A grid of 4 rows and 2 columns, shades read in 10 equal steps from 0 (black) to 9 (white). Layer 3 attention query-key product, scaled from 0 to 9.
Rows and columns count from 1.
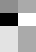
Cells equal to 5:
1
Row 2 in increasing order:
0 9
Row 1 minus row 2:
5 -3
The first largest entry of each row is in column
2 2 1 1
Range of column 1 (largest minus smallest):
8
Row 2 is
0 9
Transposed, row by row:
5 0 8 8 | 6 9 6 6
